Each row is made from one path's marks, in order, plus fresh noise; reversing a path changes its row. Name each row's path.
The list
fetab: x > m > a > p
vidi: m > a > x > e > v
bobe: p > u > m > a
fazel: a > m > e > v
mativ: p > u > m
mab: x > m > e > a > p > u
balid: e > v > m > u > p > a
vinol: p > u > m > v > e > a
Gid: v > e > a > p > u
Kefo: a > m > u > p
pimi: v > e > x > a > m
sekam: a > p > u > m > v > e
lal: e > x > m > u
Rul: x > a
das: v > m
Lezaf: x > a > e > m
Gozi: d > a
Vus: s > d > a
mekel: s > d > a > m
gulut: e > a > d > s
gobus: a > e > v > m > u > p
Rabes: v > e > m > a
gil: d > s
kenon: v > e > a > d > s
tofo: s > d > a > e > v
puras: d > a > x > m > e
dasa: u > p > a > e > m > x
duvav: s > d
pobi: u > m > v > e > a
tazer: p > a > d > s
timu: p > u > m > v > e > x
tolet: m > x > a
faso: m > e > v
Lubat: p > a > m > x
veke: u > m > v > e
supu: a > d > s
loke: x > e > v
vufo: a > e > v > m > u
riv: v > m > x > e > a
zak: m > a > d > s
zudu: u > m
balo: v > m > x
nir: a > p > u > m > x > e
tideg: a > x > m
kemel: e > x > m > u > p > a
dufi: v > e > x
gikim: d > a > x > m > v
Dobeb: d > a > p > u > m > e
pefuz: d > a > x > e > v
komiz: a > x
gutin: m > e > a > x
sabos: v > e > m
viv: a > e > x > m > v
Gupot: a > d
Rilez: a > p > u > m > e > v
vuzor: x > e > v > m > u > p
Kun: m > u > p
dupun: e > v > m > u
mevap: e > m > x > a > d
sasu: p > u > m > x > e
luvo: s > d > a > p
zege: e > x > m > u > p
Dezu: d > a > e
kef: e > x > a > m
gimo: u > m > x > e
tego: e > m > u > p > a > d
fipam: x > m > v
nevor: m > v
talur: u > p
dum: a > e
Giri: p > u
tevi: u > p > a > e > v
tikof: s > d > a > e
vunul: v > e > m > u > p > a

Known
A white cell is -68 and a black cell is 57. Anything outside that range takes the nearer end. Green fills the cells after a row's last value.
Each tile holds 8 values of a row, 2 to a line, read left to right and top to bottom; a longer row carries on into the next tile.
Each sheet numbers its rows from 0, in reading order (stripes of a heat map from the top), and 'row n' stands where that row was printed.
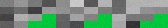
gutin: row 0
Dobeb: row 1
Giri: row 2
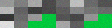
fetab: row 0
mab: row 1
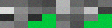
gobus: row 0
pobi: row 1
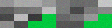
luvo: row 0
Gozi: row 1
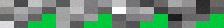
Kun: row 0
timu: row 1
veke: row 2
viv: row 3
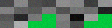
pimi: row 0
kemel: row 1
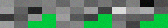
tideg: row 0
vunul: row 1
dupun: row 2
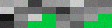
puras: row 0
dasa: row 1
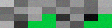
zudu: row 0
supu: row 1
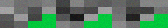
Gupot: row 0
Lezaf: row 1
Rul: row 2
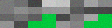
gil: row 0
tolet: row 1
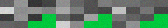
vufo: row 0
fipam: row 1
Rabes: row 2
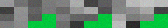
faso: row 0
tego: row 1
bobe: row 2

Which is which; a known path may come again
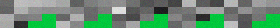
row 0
Giri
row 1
nevor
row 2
riv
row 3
Gid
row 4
talur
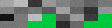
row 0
gikim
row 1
dum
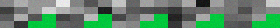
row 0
mekel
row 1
gimo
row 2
tolet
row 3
pefuz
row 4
Gozi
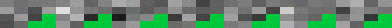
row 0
Gupot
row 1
sekam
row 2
vidi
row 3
fazel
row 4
vunul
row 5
das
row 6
Rilez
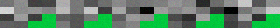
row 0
vufo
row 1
pobi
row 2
komiz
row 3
lal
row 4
tofo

